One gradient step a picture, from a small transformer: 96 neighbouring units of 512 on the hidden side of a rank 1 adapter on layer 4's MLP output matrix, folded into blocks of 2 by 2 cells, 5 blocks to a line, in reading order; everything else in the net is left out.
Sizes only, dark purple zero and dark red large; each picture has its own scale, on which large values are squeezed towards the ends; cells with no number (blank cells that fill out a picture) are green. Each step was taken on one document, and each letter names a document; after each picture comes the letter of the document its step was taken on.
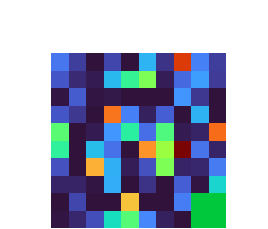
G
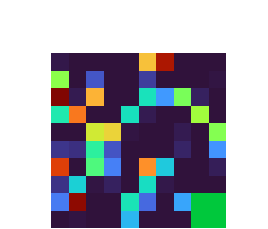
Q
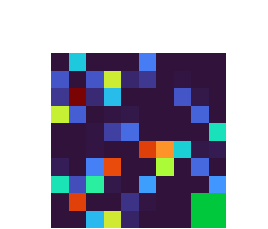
G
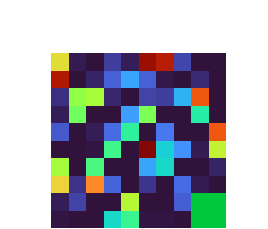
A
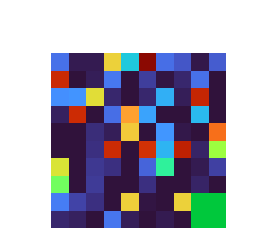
A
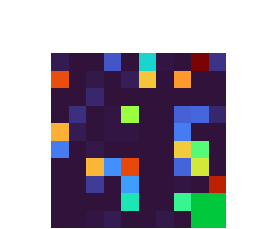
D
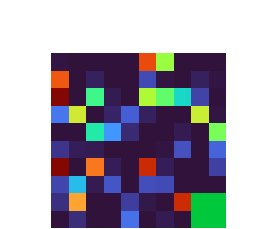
Q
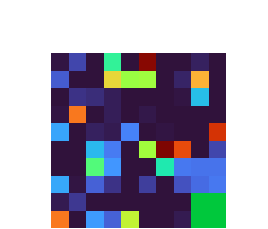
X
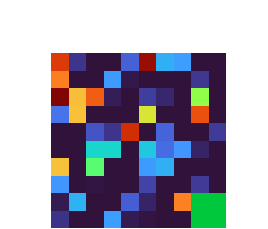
A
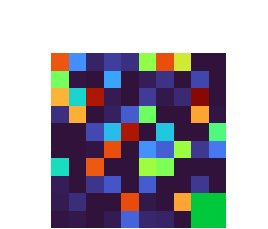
A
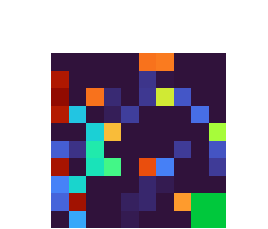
Q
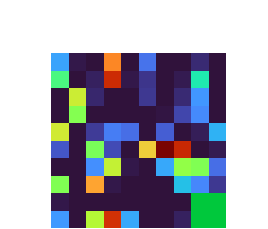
X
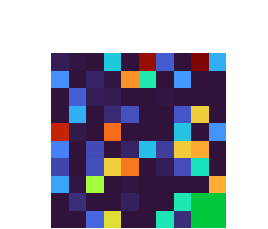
D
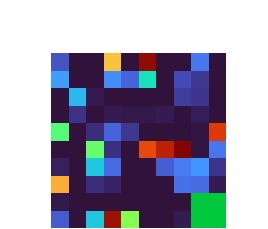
X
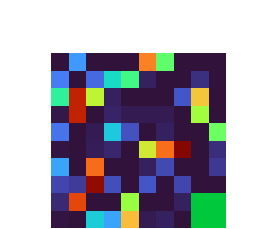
G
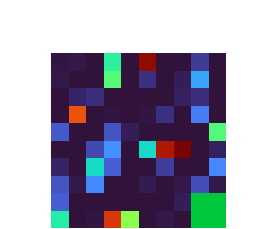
X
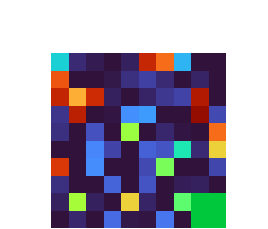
A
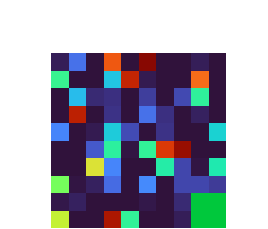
X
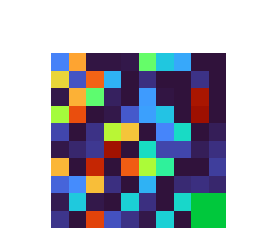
A
